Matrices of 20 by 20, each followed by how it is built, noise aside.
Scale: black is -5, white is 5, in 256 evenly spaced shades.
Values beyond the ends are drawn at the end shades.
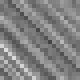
Toeplitz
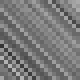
Toeplitz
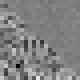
lower triangular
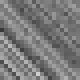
Toeplitz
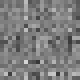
low rank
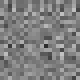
low rank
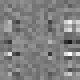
low rank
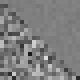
lower triangular
